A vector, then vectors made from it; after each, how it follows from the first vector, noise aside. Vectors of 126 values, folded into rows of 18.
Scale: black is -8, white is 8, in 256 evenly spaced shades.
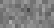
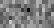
scaled up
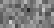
scaled up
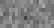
reversed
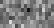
scaled up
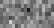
scaled up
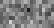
scaled up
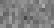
reversed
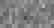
reversed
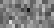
scaled up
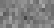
reversed
